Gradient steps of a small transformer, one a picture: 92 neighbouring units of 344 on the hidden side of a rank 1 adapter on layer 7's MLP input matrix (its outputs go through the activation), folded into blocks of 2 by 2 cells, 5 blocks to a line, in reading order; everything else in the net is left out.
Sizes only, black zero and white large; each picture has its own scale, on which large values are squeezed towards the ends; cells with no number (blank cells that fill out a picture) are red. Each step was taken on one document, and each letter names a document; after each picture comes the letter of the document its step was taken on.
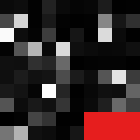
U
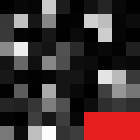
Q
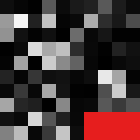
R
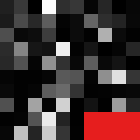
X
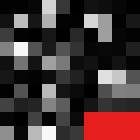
Q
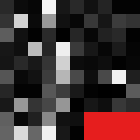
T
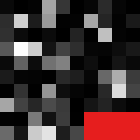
Q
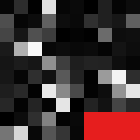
U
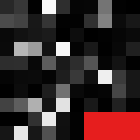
X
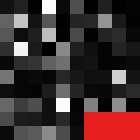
T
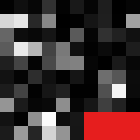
R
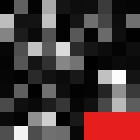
R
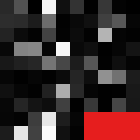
X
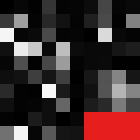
U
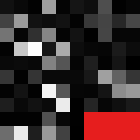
U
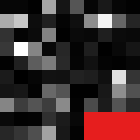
T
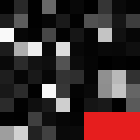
U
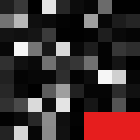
X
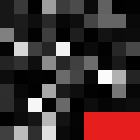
X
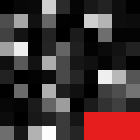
Q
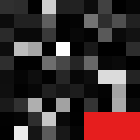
X
